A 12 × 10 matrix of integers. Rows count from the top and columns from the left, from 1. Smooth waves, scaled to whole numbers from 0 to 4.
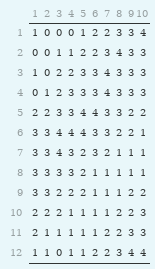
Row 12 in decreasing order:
4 4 3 2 2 1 1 1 1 0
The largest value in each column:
3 3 4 4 4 4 4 4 4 4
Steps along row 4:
up up up same same up down same same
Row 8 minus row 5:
1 1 0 0 -2 -3 -2 -2 -1 -1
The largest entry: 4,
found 12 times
